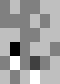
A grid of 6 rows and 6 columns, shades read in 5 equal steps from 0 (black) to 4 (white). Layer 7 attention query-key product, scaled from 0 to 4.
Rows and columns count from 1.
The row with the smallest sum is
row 4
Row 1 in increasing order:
2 2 2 3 3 3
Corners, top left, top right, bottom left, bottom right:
2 3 3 3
